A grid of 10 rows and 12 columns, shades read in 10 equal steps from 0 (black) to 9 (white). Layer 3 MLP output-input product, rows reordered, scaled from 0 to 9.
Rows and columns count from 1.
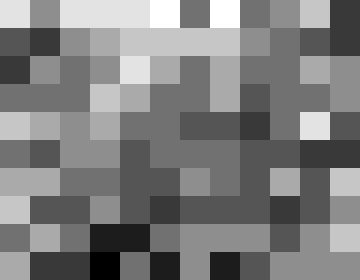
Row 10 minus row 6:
2 -1 -3 -5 1 -3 1 -3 0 2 3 3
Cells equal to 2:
11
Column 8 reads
9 7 6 6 3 4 4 3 5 1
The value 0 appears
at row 10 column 4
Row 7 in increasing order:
3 3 3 3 4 4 4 5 6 6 6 7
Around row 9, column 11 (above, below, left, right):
3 5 3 7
